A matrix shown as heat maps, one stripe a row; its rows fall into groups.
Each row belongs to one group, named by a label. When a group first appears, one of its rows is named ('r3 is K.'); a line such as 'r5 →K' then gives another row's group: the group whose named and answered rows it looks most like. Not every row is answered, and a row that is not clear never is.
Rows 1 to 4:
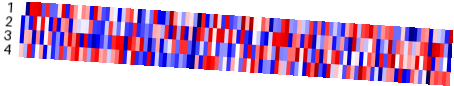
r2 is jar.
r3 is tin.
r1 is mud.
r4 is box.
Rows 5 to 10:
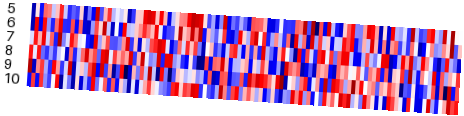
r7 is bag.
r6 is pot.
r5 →pot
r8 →box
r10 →pot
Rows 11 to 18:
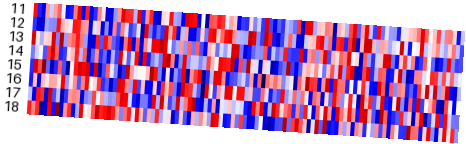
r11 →jar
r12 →jar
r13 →bag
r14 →jar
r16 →jar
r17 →bag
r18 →box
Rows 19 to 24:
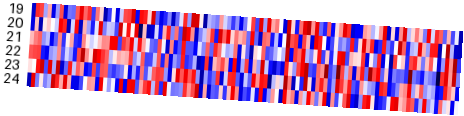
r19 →tin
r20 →jar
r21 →box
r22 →box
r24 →pot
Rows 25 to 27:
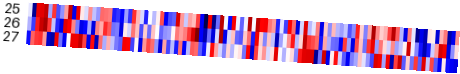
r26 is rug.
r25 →mud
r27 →tin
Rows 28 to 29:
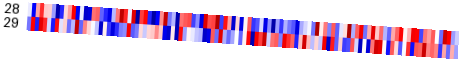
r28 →jar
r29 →tin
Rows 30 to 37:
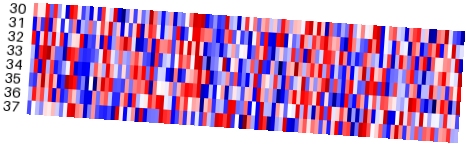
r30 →rug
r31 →pot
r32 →bag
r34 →pot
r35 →rug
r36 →bag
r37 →jar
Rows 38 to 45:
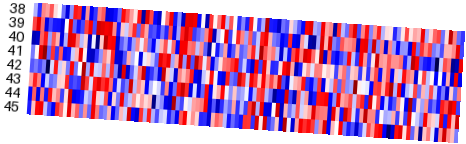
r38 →jar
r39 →box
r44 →pot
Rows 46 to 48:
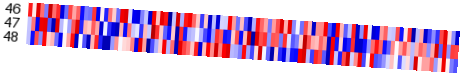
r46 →bag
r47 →tin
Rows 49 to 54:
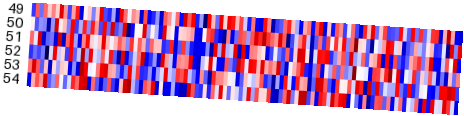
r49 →jar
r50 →mud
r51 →box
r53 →box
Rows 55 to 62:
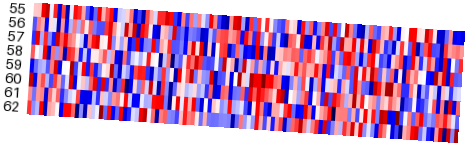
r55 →bag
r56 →box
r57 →pot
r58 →rug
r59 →mud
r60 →mud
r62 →rug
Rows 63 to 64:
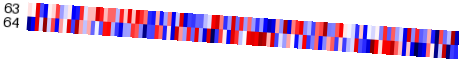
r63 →box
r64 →mud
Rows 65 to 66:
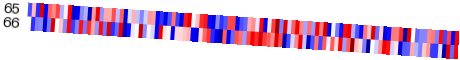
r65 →pot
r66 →mud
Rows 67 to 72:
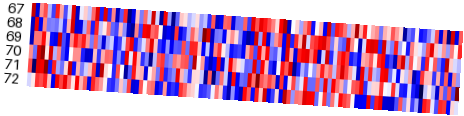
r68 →pot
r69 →tin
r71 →mud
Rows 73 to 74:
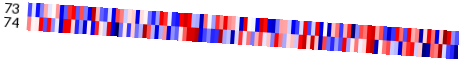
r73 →jar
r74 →rug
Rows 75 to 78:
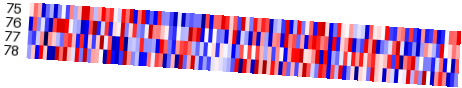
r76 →pot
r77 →rug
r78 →tin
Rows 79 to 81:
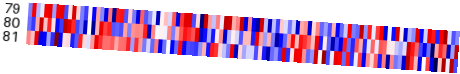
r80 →rug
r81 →box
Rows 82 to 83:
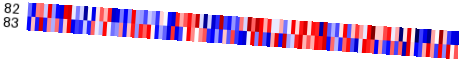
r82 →rug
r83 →pot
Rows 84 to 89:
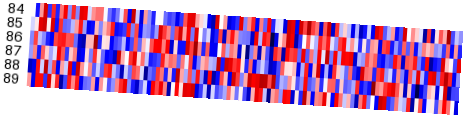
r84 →tin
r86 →pot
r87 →jar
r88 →mud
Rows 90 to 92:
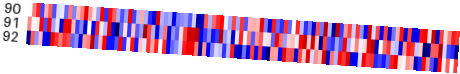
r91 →rug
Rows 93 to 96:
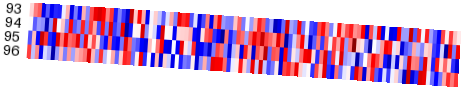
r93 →box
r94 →mud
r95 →tin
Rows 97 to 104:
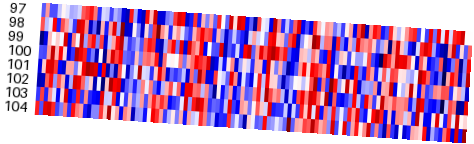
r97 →jar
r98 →rug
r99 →mud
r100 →rug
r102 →rug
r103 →pot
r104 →rug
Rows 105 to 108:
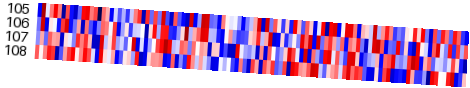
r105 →tin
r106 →pot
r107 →bag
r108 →tin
